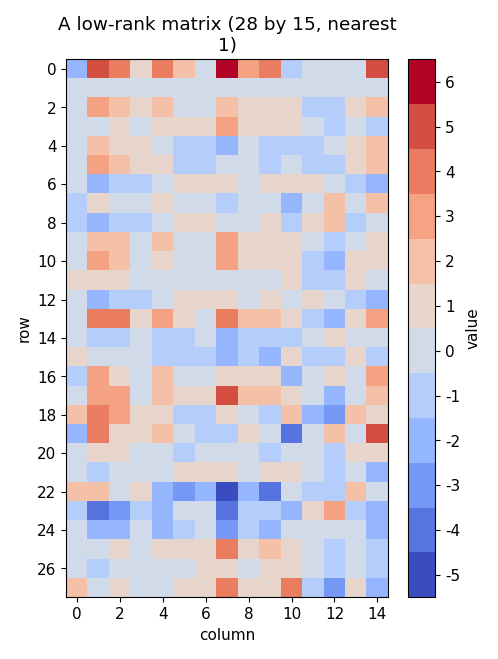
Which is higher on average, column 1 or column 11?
column 1
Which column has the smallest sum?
12
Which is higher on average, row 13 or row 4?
row 13
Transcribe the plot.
Title: A low-rank matrix (28 by 15, nearest 1)
x-axis: column, ticks 0 2 4 6 8 10 12 14
y-axis: row, ticks 0 2 4 6 8 10 12 14 16 18 20 22 24 26 (0 at the top)
Colour bar: value, ticks -5 -4 -3 -2 -1 0 1 2 3 4 5 6
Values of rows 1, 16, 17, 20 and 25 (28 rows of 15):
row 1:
0 0 0 0 0 0 0 0 0 0 0 0 0 0 0
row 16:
-1 3 1 0 2 0 0 1 1 1 -2 0 1 0 3
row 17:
0 3 3 0 2 1 1 5 2 2 1 0 -2 0 2
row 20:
0 1 1 0 0 -1 0 0 0 -1 0 0 -1 1 1
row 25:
0 0 1 0 1 1 1 4 1 2 1 0 -1 0 -1
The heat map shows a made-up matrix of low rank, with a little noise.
